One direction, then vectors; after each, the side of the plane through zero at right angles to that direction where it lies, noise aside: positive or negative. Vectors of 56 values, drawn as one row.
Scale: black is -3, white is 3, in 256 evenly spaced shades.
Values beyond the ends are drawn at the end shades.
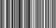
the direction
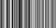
positive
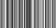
positive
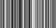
positive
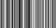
positive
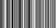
positive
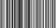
positive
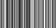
positive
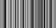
negative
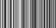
negative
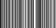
positive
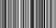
negative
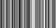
positive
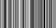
negative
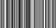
positive
